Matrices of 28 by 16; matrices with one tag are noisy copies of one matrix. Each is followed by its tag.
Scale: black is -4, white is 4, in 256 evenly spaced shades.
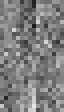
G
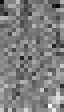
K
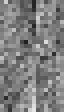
G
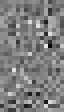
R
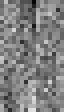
G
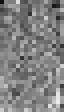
K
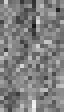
G
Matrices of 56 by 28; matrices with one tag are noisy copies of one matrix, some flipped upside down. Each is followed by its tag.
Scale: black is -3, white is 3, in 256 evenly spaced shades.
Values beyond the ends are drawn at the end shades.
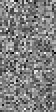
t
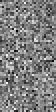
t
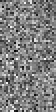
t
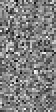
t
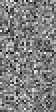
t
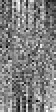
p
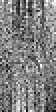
p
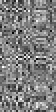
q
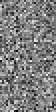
t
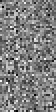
t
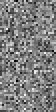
t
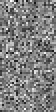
t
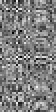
q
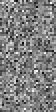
t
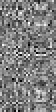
q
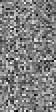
t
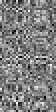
q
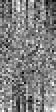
p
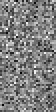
t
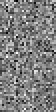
t
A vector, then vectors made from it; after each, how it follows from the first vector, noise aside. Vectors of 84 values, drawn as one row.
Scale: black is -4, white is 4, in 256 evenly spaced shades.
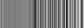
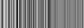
reversed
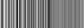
reversed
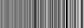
copied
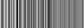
reversed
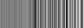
copied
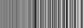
copied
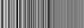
reversed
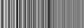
reversed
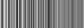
reversed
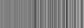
shrunk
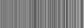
shrunk
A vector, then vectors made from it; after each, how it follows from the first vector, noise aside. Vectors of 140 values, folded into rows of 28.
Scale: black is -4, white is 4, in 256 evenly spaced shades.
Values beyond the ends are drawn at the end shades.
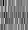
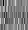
copied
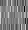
wrapped around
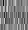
copied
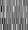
wrapped around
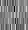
wrapped around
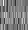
negated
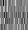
copied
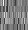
negated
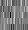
wrapped around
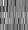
negated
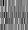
copied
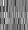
negated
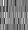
negated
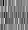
copied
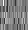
negated
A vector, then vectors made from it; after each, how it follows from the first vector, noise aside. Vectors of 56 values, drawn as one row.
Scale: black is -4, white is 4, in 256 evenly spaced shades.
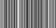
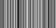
negated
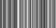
sign-scrambled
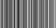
sign-scrambled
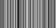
negated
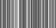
sign-scrambled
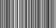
sign-scrambled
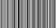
sign-scrambled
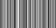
sign-scrambled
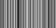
negated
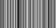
negated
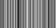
negated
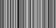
negated
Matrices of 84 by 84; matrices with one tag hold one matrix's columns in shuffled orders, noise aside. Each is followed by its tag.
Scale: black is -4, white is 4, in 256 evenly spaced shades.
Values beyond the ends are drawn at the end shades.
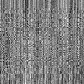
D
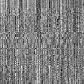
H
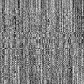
H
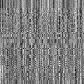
H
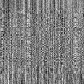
D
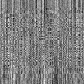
D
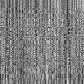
D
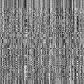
H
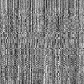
H
